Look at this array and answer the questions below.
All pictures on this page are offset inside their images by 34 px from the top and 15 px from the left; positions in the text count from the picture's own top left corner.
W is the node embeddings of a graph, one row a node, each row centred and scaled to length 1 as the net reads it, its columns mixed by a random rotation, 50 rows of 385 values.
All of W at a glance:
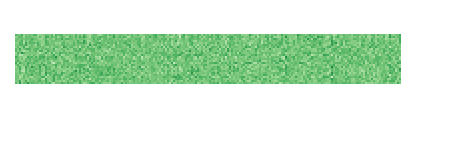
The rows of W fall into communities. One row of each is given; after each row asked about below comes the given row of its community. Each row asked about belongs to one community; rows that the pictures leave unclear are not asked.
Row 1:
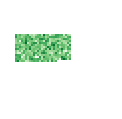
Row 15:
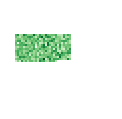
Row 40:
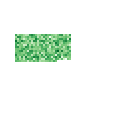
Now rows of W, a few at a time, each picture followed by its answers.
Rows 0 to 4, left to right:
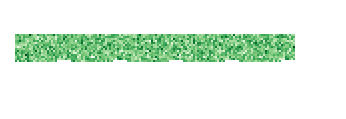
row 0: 40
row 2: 1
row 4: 1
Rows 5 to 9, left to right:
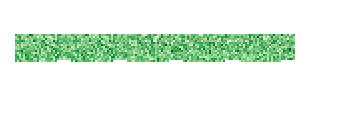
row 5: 40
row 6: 40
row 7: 1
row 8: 1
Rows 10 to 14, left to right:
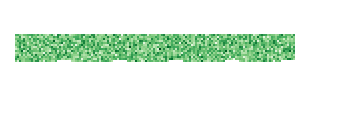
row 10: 40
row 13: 40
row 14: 1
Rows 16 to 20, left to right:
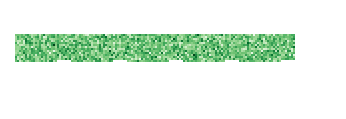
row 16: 1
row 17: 15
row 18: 1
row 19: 40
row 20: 15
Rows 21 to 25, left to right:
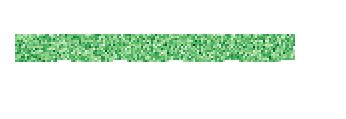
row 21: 15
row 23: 1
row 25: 1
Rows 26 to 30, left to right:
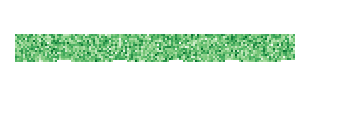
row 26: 40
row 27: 15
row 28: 15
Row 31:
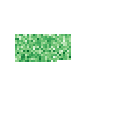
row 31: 15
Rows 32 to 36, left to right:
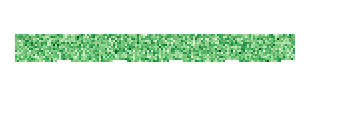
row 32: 1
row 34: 1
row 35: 40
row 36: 15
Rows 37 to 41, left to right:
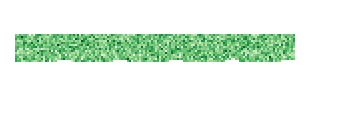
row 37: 1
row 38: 1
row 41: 1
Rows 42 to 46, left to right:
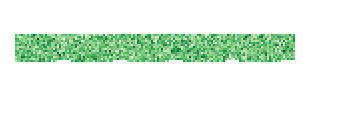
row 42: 15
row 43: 15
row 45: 40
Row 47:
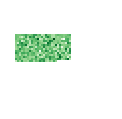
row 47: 15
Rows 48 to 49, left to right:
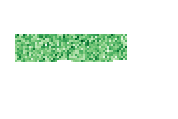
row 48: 15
